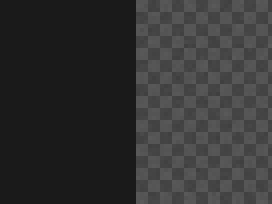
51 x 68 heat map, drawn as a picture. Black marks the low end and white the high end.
It is made of 1 by 2 panels. Panel 1,1: very low, flat. Panel 1,2: low, checkered, faint in contrast.
